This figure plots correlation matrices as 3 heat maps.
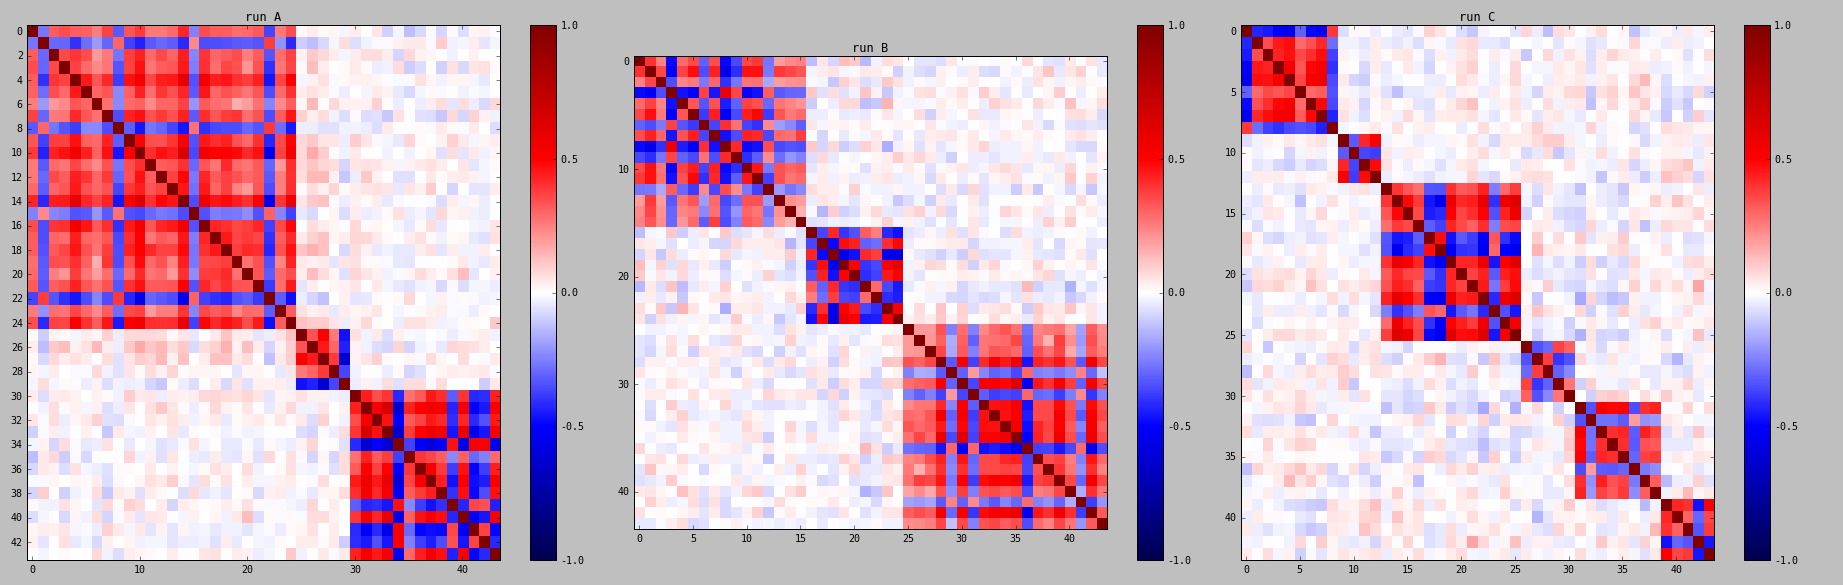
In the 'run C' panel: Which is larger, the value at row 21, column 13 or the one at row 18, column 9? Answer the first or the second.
the first
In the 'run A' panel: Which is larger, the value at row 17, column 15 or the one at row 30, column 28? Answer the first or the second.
the second
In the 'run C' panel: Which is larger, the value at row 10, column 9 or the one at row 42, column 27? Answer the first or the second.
the second
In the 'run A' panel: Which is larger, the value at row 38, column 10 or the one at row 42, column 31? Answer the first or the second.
the first
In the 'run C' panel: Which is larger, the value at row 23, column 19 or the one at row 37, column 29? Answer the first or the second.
the second
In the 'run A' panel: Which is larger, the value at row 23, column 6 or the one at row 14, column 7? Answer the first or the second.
the second
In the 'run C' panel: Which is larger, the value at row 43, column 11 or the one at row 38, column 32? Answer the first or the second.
the first
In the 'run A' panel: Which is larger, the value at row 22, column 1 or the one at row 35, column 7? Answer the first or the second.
the first
